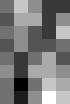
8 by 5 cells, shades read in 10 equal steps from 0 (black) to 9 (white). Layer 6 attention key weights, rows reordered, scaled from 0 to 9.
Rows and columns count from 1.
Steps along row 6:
down up same down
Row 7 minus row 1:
0 -7 -1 5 4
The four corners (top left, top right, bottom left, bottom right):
4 2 4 7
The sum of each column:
31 28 36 37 39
